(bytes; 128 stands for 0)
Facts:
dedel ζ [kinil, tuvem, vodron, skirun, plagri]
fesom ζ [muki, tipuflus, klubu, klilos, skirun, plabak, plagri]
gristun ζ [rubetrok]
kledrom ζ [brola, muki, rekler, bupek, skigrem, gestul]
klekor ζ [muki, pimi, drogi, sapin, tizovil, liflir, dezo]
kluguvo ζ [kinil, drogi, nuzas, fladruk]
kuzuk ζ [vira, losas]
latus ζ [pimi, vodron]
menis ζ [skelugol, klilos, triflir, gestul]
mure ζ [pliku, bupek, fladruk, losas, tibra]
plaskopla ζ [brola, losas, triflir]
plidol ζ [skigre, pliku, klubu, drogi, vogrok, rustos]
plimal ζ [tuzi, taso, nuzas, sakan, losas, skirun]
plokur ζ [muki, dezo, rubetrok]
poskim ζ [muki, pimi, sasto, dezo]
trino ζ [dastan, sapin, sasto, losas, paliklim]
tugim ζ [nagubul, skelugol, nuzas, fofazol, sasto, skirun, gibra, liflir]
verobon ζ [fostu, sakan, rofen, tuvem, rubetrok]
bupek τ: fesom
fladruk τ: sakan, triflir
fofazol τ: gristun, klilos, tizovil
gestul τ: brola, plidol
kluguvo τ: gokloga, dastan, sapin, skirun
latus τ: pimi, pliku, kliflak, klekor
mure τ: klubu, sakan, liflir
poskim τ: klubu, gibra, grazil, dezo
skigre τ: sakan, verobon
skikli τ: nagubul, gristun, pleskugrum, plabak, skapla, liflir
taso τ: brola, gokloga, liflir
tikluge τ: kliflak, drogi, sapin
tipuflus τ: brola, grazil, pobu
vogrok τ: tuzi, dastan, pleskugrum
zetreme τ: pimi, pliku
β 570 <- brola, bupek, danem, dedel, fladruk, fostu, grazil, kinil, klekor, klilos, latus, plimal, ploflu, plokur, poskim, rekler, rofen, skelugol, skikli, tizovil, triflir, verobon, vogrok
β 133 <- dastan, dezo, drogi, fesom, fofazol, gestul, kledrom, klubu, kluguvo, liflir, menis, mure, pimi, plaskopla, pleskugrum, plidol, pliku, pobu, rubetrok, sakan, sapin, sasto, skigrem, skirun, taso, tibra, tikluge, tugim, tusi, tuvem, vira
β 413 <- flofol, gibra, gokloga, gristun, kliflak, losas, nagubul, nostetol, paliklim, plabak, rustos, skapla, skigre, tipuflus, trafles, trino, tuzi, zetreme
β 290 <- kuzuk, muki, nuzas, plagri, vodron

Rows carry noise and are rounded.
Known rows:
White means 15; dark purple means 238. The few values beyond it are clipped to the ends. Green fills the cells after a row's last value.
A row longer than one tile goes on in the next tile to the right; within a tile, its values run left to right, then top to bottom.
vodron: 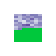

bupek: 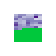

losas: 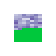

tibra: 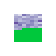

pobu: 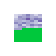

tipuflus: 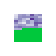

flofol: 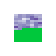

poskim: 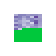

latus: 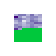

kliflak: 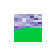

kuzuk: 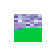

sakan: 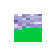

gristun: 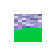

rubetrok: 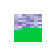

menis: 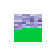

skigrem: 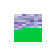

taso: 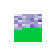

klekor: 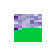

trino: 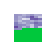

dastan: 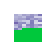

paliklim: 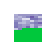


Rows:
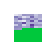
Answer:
tikluge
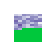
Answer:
mure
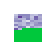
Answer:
grazil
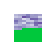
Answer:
gibra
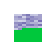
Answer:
tusi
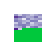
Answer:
verobon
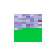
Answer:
sasto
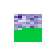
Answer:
skikli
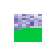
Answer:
pliku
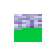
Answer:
skirun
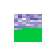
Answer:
skapla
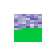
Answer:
rustos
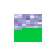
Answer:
dezo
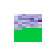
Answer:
gestul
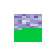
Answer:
kinil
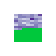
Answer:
plabak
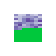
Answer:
fesom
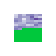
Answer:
gokloga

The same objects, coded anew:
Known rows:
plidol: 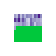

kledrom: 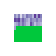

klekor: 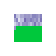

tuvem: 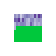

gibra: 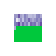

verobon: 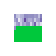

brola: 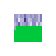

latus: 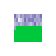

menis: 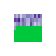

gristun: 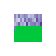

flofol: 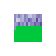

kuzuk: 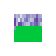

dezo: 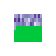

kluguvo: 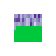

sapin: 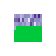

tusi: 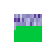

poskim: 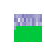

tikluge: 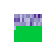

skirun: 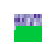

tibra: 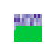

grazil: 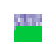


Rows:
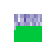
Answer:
bupek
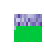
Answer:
tipuflus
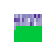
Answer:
pleskugrum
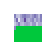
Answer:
tizovil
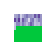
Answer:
sakan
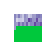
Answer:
zetreme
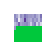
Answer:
rekler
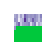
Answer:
triflir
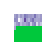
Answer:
fladruk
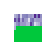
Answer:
liflir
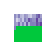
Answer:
trino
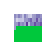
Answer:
kliflak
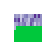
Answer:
pimi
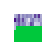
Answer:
klubu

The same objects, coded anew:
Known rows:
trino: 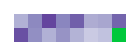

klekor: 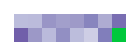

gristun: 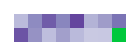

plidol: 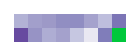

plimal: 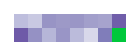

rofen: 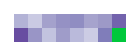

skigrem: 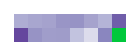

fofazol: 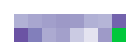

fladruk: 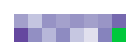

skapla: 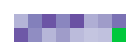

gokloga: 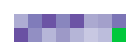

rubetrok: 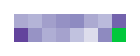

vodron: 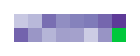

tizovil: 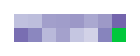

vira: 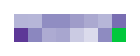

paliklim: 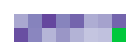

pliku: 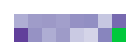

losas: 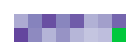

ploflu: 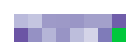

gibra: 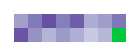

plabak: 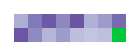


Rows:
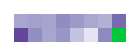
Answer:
gestul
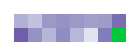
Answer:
poskim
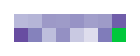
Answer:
vogrok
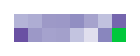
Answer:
fesom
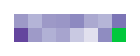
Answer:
sakan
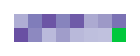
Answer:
tuzi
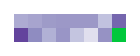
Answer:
tikluge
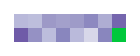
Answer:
latus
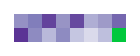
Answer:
skigre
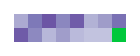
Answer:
nagubul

